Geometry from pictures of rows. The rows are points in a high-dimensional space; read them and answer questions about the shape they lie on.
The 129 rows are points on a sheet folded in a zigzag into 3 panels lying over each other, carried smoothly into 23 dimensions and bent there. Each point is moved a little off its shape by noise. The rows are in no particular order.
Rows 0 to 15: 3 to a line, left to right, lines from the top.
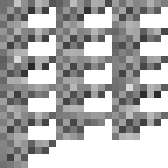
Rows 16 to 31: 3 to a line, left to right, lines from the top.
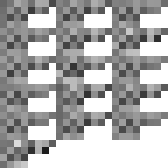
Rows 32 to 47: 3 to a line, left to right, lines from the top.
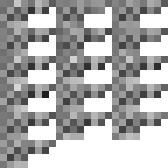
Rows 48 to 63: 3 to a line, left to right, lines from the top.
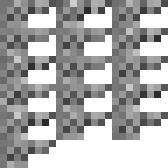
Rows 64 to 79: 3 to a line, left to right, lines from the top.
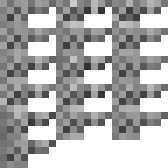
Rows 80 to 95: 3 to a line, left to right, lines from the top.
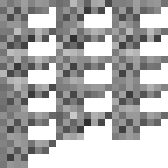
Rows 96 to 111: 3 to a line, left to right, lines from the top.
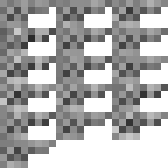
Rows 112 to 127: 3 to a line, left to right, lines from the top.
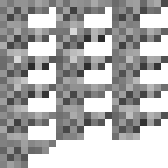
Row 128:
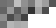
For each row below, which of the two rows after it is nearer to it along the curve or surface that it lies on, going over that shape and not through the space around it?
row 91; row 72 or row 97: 72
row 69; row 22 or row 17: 17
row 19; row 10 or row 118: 10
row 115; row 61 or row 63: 61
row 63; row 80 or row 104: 80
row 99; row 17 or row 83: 83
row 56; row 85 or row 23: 85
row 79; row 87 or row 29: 29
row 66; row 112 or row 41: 112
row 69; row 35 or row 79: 79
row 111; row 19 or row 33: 33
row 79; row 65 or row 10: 10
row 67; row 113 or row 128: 113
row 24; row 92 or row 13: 92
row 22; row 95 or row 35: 35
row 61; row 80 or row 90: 80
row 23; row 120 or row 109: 109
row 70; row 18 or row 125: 125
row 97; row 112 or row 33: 33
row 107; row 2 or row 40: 40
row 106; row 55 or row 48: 48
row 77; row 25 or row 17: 17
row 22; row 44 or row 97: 44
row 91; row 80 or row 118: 80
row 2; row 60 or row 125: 60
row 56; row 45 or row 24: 24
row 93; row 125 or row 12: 125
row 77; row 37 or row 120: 120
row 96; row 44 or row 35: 44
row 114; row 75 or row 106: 75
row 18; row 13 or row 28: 13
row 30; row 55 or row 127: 127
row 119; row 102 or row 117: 102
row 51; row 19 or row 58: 58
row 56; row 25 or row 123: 123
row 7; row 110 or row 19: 19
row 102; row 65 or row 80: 65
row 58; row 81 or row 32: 81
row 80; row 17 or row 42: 17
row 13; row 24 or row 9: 9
